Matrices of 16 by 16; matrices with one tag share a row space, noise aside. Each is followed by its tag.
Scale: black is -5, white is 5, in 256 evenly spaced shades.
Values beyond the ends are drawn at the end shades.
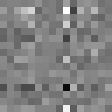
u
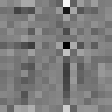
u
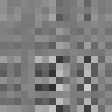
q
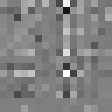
u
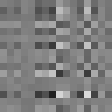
q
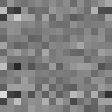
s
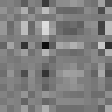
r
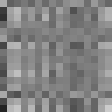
s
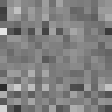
s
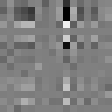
u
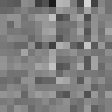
q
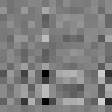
r
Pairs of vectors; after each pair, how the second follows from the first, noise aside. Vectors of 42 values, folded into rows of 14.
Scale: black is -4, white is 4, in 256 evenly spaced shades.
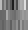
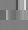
partly zeroed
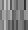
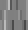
partly zeroed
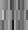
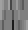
partly zeroed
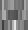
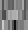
negated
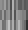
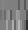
partly zeroed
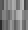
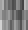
negated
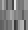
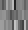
negated
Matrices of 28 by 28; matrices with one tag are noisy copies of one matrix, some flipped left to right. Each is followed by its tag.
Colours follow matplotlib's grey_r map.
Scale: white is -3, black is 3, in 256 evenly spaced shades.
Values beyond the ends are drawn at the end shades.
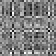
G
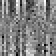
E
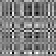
G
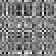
G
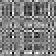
G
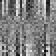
E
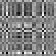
G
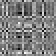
G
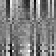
E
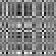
G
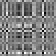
G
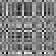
G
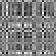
G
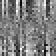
E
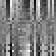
E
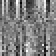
E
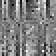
E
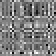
G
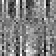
E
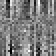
E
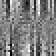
E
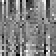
E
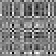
G
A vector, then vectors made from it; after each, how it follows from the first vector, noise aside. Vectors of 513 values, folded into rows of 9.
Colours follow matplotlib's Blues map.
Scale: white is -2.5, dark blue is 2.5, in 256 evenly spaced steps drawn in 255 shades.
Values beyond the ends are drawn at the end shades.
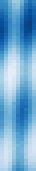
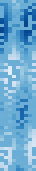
partly zeroed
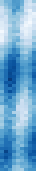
negated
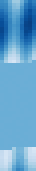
partly zeroed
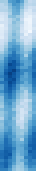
negated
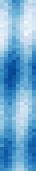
negated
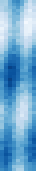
negated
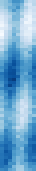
negated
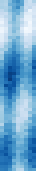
negated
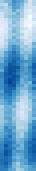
negated
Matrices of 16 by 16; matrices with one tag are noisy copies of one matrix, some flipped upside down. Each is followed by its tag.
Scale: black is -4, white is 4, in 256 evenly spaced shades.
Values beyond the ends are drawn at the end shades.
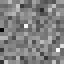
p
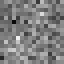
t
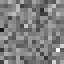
p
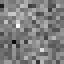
t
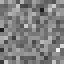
p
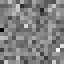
p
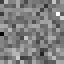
p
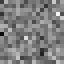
p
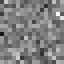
p
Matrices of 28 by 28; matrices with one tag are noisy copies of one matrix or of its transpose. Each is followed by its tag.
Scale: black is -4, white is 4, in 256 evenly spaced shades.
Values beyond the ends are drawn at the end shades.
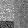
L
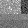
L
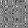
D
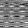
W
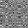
D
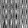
W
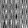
W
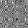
D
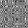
D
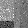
L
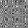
D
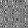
D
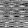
W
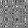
D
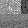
L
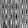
W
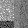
L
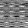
W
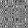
D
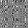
D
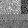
L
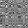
D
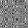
D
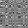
D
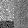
L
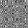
D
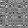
D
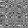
D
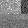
L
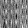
W
